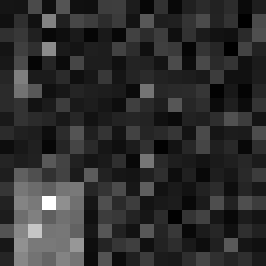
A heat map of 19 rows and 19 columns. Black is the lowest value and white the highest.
Most values sit low, with a long tail of high ones. Overall the values sit about 20% of the way up the scale. Neither half mirrors the other. The bottom left is the ninth with the highest average. An odd patch, higher than its surroundings, sits in the bottom left.
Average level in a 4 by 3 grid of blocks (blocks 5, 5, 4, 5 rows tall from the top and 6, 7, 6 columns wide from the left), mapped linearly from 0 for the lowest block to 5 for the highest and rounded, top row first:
1 0 0
1 0 0
2 0 0
5 0 0
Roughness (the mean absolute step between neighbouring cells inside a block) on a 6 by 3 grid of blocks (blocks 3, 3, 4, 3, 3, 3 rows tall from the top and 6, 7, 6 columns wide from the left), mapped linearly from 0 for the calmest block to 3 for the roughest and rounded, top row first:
3 2 1 | 3 0 1 | 1 1 1 | 1 1 0 | 3 1 1 | 2 2 1
